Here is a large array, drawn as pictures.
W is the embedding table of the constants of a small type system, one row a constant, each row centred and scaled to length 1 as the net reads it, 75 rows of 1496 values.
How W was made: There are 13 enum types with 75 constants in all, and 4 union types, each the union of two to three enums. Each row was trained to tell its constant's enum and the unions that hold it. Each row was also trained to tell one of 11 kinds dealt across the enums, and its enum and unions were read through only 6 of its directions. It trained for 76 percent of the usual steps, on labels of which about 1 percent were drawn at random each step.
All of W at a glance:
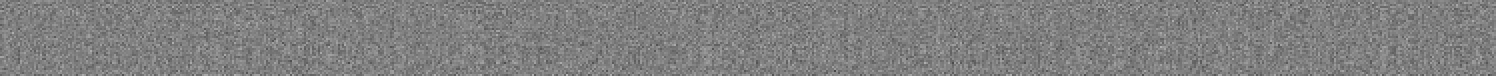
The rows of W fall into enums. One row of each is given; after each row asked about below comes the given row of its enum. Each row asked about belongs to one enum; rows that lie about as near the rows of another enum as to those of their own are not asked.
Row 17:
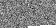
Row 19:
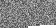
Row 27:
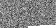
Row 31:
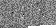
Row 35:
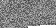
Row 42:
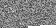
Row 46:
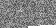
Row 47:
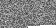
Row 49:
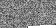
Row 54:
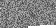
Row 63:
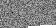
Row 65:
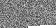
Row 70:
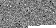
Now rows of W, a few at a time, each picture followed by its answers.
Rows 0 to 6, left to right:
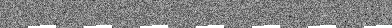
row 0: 65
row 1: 35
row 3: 70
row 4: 49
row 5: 49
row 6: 65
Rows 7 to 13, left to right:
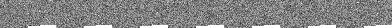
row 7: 65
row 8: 46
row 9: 46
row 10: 70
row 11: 70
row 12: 27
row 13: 31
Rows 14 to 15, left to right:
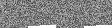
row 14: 27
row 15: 47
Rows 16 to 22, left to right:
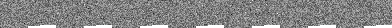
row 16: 63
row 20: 42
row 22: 46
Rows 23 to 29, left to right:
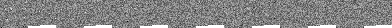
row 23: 42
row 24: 49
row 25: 42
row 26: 17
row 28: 47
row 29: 49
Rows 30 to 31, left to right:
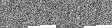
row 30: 35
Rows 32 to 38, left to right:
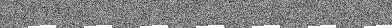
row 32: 49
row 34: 63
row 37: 35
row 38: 65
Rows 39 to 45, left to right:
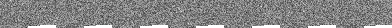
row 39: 63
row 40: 27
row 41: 63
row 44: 31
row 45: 31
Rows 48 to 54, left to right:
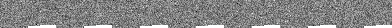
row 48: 63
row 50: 17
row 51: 46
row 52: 17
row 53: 47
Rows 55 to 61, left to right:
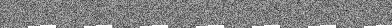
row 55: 47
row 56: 70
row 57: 27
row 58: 49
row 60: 63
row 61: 54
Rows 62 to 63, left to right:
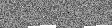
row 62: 46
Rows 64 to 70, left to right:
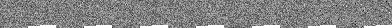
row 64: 47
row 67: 19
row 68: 19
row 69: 17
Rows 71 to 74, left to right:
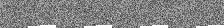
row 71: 46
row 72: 27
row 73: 65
